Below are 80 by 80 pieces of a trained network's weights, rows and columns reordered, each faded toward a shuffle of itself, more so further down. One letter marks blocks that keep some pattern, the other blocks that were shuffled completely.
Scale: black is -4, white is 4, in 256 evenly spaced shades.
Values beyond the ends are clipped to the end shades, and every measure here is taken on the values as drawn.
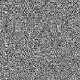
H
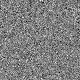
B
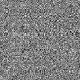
H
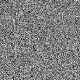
H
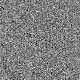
B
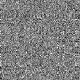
H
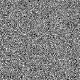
H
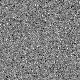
B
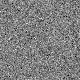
B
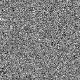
H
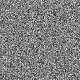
H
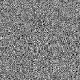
H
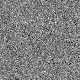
B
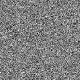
H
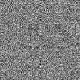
H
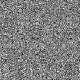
H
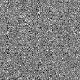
H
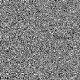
H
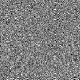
H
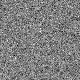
B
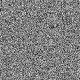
H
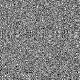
H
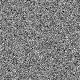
B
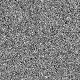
B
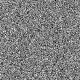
B
